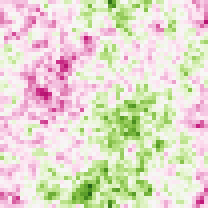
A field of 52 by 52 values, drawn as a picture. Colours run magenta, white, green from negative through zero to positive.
Mirror symmetry: none. Ninth with the lowest average: middle left. Ninth with the highest average: bottom middle. Stripes: none. Average level on the scale: 50%. Grain: blotchy.
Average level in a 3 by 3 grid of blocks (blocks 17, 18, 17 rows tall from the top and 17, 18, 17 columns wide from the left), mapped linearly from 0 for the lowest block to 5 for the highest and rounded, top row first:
132 | 043 | 253
